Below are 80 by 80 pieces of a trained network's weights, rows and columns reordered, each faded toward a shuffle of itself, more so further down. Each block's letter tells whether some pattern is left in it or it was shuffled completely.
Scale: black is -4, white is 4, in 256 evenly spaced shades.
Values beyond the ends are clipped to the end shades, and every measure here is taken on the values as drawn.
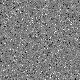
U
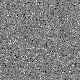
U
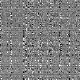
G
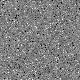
U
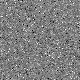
U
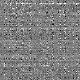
G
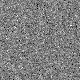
U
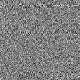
G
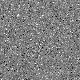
U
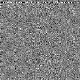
G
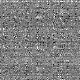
G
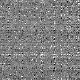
G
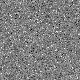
U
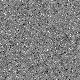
U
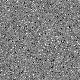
U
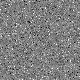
U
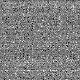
G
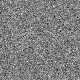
U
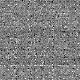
G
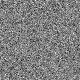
U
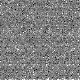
G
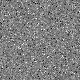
U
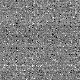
G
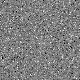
U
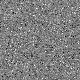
U
